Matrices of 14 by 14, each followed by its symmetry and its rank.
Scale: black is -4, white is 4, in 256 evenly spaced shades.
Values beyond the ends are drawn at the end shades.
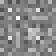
symmetric, rank three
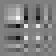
symmetric, rank one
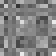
symmetric, rank two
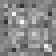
symmetric, rank three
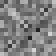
symmetric, full rank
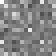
symmetric, rank three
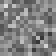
symmetric, full rank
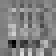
neither, rank two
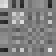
symmetric, rank two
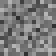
symmetric, full rank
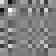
symmetric, rank two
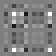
symmetric, rank one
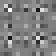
symmetric, rank two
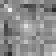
symmetric, rank three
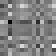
neither, rank two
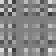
symmetric, rank one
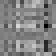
neither, rank two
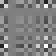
symmetric, rank one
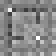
symmetric, rank three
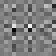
neither, rank two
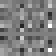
neither, rank two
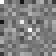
symmetric, rank three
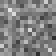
symmetric, full rank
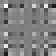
symmetric, rank one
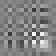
symmetric, rank two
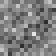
symmetric, full rank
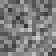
symmetric, full rank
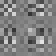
symmetric, rank two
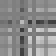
symmetric, rank one
